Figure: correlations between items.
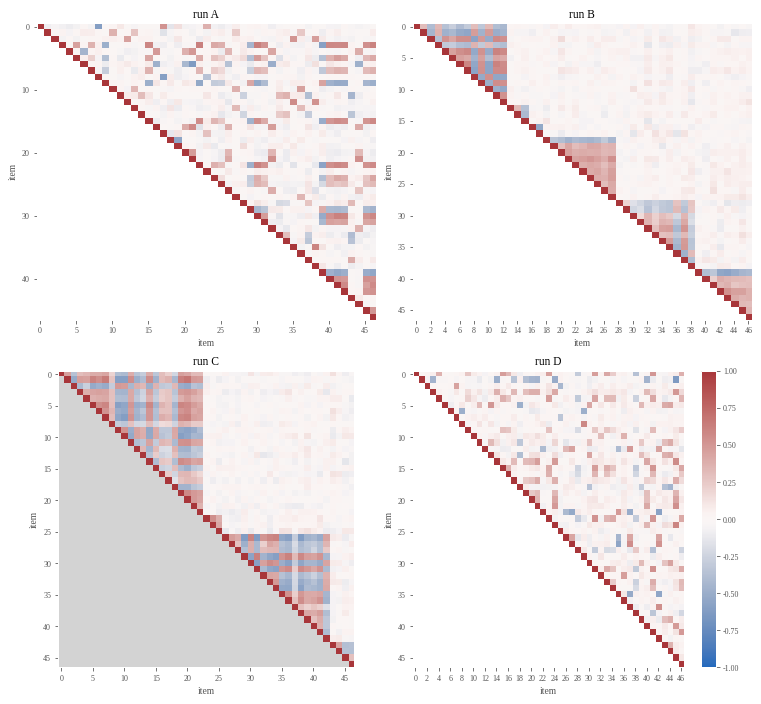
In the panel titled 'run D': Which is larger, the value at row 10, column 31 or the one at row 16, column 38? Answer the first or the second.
the first
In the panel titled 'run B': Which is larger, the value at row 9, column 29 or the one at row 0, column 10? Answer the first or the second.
the second
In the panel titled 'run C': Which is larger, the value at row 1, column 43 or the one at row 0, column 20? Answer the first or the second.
the second
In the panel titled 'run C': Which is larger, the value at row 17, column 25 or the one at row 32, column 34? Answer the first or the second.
the second
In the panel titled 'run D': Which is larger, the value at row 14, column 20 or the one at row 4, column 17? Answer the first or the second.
the first
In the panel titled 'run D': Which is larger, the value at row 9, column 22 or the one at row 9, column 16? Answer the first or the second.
the second
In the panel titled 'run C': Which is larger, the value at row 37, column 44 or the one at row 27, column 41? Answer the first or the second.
the first
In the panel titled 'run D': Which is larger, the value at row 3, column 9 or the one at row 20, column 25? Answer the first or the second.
the first
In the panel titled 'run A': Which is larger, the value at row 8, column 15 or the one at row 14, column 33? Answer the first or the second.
the second
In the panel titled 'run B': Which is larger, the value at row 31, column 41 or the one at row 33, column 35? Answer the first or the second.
the second
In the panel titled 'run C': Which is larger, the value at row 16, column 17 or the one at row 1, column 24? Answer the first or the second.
the first
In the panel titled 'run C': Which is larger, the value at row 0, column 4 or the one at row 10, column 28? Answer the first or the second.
the first
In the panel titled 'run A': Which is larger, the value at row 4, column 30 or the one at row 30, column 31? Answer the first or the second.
the second
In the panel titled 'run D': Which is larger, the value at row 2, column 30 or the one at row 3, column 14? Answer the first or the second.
the second
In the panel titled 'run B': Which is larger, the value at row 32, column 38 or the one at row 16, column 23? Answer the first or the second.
the second
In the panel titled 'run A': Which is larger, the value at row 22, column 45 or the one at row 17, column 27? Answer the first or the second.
the first
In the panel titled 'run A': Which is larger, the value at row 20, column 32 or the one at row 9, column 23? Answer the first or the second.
the first
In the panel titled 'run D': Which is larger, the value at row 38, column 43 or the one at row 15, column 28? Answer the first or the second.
the first
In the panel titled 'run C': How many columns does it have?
47
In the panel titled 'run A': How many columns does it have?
47
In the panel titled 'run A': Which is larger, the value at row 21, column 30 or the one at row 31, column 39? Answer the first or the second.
the first
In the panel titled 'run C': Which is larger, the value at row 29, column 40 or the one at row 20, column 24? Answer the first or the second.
the first
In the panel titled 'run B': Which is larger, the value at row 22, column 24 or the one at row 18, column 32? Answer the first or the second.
the first
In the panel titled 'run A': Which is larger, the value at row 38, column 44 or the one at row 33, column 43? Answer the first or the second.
the first
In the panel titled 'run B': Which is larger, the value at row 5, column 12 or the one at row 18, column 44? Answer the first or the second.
the first
